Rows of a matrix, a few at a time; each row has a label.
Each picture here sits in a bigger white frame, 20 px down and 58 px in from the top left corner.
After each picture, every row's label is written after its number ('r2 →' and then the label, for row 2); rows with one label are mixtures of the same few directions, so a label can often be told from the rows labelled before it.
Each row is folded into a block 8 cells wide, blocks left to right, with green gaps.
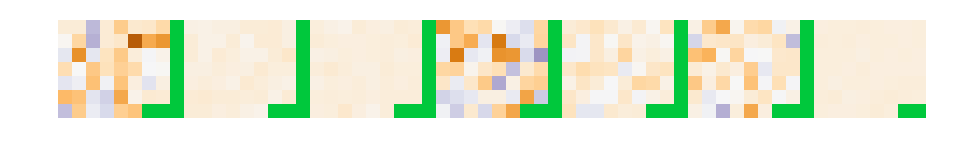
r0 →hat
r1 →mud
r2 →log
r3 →mud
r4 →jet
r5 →log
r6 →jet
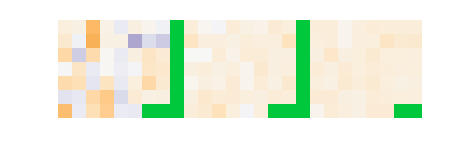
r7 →hat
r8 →log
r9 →hat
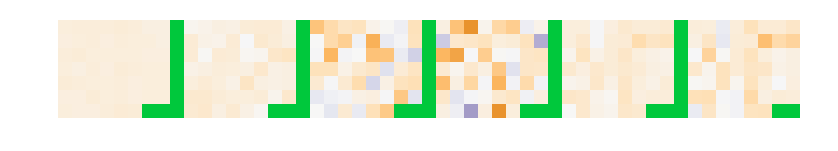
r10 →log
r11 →mud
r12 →mud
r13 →log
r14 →hat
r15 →hat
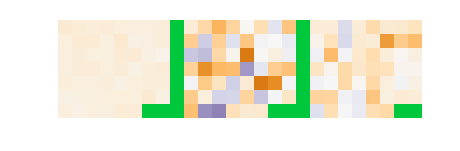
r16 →mud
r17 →jet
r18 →hat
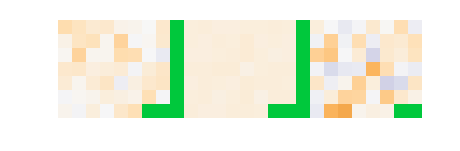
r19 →mud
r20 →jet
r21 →jet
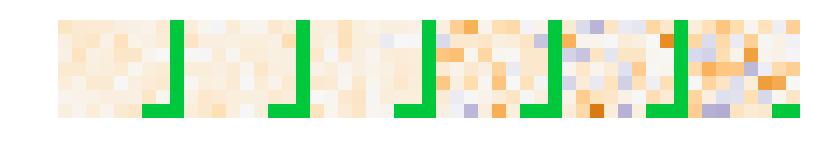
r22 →mud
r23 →log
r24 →hat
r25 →log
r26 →log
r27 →jet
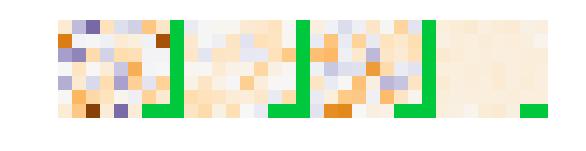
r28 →log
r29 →mud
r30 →jet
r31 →log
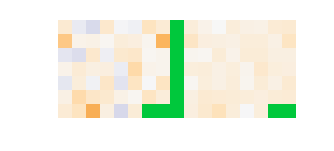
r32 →log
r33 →log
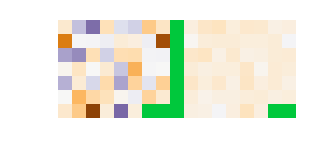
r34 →log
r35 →log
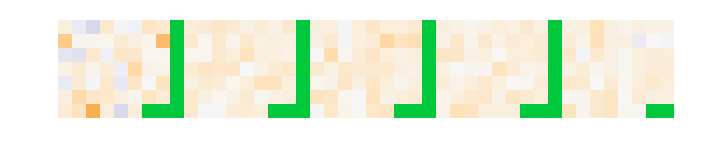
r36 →log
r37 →jet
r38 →hat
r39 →jet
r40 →hat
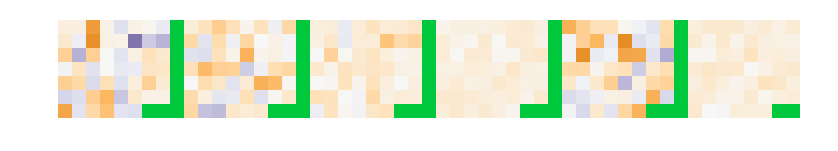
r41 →hat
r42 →jet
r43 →hat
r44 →mud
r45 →mud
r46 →jet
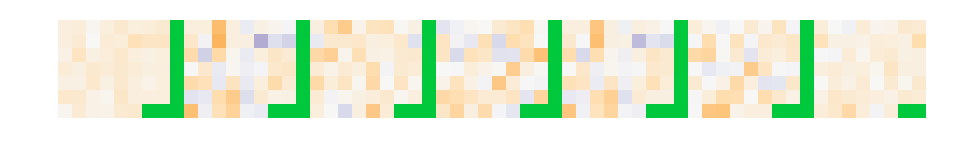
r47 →hat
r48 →hat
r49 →log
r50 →mud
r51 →hat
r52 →jet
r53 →log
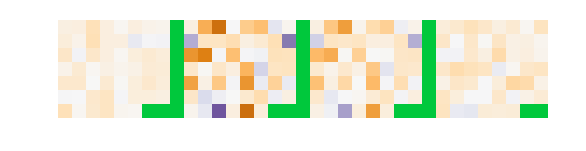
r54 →hat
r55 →log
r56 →log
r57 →jet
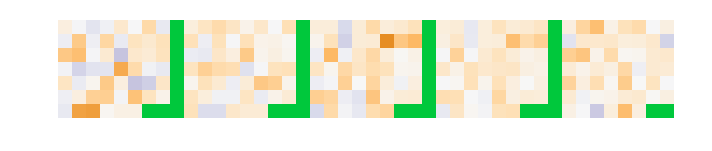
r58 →jet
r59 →jet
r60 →hat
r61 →hat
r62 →log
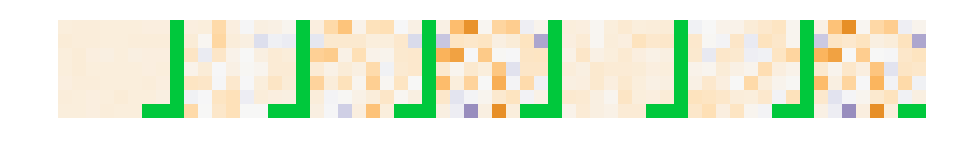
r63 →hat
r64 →hat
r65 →log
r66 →log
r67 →hat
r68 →mud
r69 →log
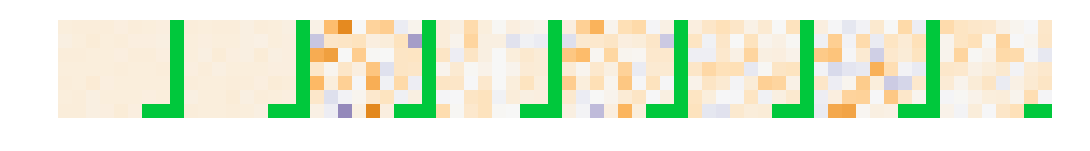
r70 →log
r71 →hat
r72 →log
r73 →hat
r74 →log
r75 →jet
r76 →jet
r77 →mud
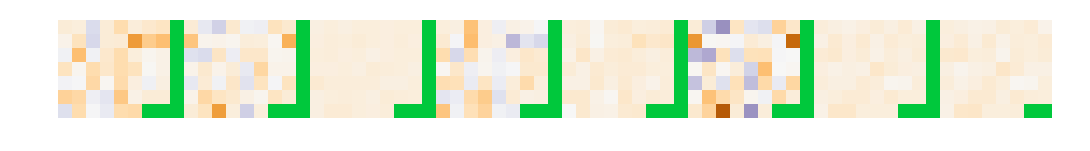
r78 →hat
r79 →log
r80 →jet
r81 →hat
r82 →hat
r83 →log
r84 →jet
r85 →jet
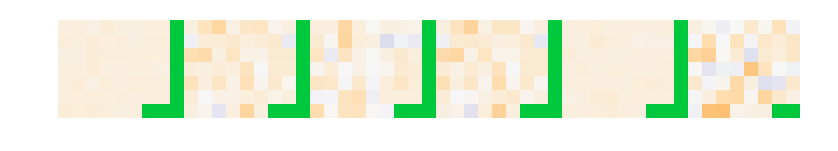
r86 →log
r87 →log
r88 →hat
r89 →log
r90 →hat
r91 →jet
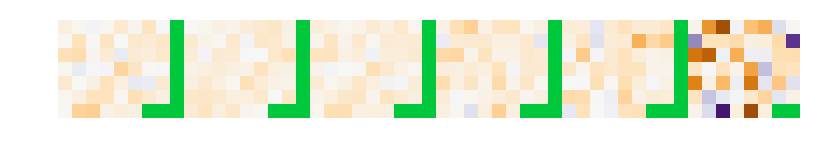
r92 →jet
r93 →mud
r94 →jet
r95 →log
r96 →hat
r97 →log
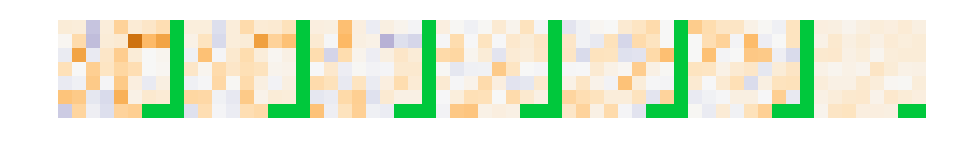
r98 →hat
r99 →hat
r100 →hat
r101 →jet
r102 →mud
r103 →mud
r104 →jet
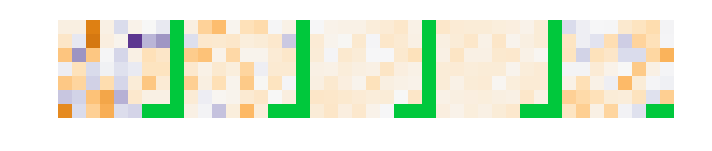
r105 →hat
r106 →log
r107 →mud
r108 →mud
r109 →mud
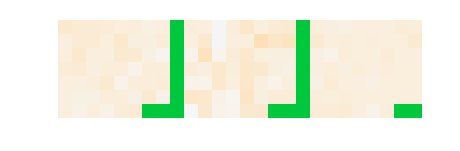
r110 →mud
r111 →hat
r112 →log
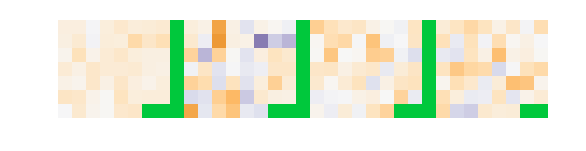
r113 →hat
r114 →hat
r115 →mud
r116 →jet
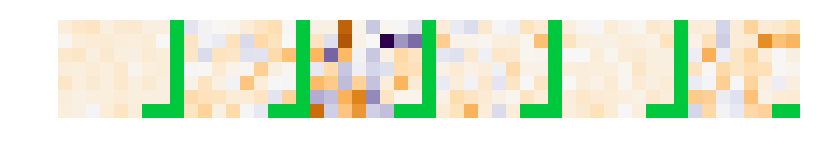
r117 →log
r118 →mud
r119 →hat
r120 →log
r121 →log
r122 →hat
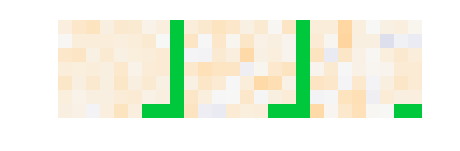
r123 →log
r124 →jet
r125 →hat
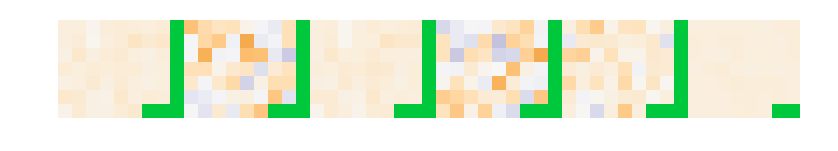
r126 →hat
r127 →mud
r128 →hat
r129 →mud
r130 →log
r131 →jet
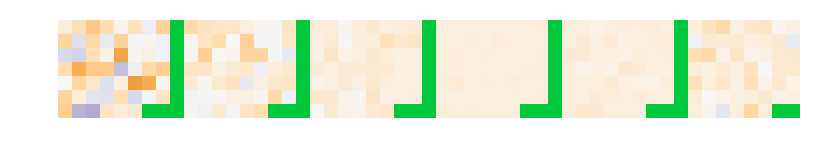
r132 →jet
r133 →mud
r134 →hat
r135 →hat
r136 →jet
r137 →log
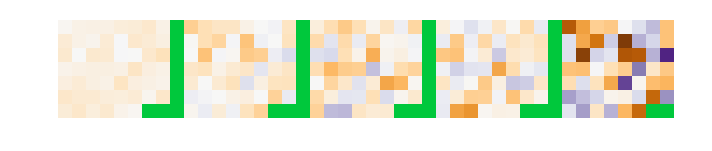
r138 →mud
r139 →mud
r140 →jet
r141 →jet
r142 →mud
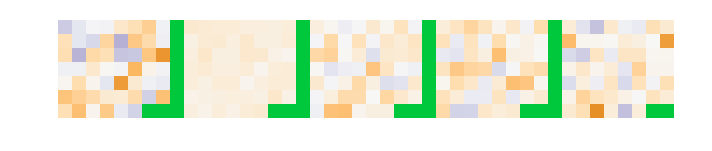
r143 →mud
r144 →mud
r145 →jet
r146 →jet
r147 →log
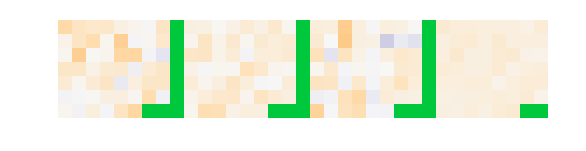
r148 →mud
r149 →jet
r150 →hat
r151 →mud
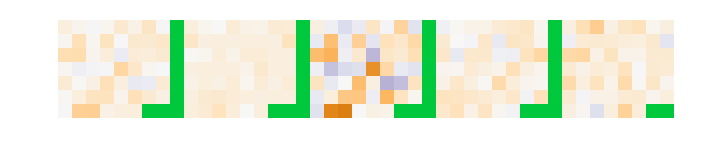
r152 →jet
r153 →log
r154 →jet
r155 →mud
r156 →log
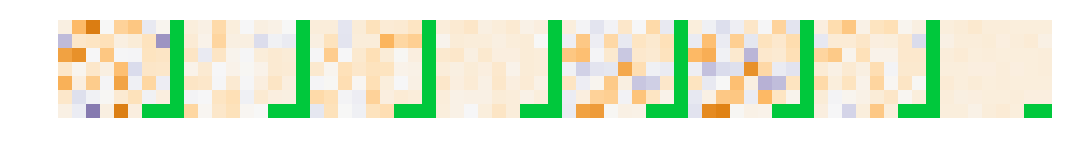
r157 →log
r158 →hat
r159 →hat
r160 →log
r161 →jet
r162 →jet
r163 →log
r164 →log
